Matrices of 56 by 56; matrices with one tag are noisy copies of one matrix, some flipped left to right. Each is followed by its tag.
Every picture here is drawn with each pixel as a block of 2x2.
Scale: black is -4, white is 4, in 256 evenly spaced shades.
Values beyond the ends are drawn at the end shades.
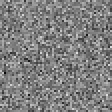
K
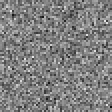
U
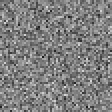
U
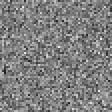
K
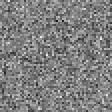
K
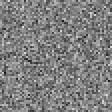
K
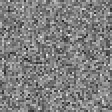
K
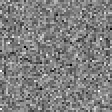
K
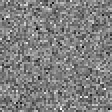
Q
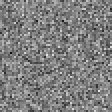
K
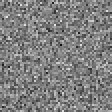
Q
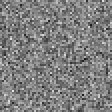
K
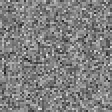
K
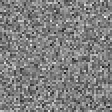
Q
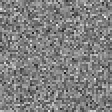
Q
